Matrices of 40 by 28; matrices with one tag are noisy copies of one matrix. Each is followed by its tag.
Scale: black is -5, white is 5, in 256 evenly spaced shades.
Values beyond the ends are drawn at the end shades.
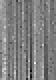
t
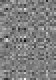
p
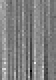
t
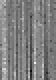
t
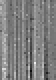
t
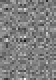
p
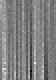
t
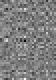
p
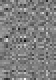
p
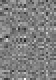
p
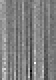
t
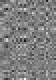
p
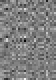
p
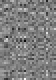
p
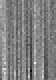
t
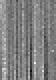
t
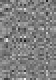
p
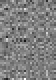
p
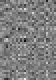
p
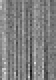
t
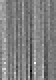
t
